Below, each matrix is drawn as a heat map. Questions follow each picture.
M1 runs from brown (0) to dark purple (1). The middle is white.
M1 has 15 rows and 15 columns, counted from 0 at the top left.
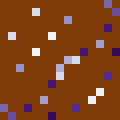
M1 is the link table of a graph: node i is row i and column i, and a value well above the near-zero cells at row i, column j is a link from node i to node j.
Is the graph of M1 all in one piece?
no
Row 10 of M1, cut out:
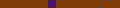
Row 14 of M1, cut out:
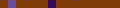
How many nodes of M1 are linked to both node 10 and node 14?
1
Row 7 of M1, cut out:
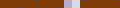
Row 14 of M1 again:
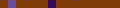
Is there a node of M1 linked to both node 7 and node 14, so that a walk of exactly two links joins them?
no
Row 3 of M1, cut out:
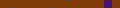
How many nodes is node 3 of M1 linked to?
1
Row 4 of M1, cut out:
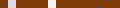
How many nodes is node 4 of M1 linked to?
2
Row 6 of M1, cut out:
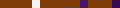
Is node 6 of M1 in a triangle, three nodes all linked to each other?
no
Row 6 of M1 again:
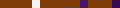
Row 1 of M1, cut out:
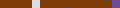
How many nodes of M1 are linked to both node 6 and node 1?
2
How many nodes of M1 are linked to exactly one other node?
6
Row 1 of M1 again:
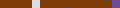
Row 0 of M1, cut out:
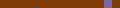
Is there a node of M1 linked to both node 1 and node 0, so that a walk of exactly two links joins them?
no
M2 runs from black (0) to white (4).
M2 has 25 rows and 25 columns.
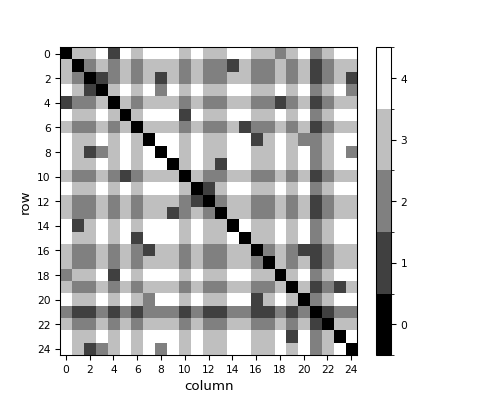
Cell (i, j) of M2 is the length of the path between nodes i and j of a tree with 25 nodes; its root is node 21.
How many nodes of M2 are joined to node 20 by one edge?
1
